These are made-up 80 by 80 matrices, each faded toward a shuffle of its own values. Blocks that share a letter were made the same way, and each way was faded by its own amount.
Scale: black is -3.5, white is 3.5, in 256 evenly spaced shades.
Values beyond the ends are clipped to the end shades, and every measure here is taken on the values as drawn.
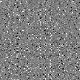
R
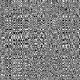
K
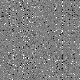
R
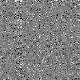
R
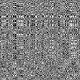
K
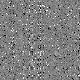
R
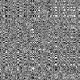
K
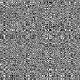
K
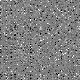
R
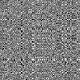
K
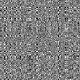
K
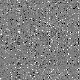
R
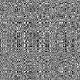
K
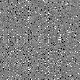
R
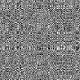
K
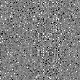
R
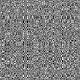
K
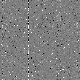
R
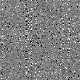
R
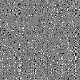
R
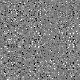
R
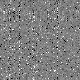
R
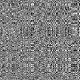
K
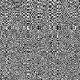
K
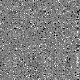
R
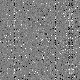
R
